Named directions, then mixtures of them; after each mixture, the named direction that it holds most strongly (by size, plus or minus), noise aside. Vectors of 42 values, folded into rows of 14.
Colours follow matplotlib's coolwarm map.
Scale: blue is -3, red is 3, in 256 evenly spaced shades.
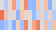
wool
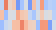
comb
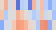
comb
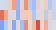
wool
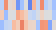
comb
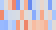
wool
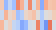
comb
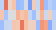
comb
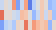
wool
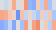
wool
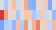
wool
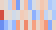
wool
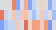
wool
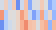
comb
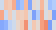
comb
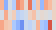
comb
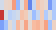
wool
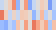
wool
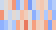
wool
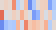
wool
